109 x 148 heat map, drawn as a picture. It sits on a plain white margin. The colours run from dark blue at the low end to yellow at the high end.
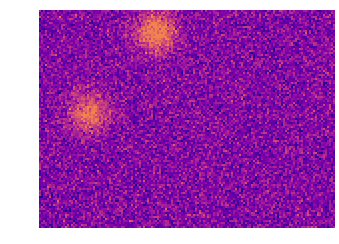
There are two bumps. On average the colour sits 30% of the way up the scale. Neither half mirrors the other. No regular stripes run through it.
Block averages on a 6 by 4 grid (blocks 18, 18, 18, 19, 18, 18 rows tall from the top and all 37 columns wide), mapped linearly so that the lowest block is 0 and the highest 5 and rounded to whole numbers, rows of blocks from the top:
0 5 0 0 | 0 1 0 0 | 3 0 0 0 | 2 0 0 0 | 0 0 0 0 | 0 0 0 0
